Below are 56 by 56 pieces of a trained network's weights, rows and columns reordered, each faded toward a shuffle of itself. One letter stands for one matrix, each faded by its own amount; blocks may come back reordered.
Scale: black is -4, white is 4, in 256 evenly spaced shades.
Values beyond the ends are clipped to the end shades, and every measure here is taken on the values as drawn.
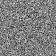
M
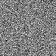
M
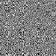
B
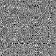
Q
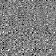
B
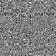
B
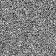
M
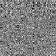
B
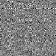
Q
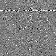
Q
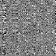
B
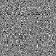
Q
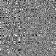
B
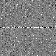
Q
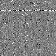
Q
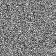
M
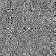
B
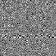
Q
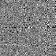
Q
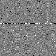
Q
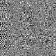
B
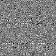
Q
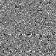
Q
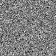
M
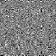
B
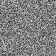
M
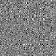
B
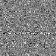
Q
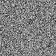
M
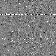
Q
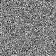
M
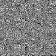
B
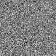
M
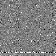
Q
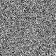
M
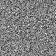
M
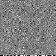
Q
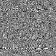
Q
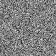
M
